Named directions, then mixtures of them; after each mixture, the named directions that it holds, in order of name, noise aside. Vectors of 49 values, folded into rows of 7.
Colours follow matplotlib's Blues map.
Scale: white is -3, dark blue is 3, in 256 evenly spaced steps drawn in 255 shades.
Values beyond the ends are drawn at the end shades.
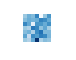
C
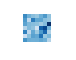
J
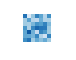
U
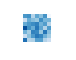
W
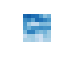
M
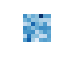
C, U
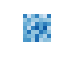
C, U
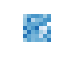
J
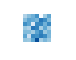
C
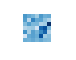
J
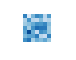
U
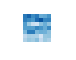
M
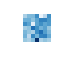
C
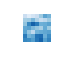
M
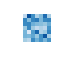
U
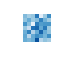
C, U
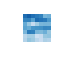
M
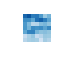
M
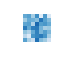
C, W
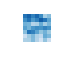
M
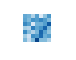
C, J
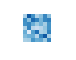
U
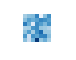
C
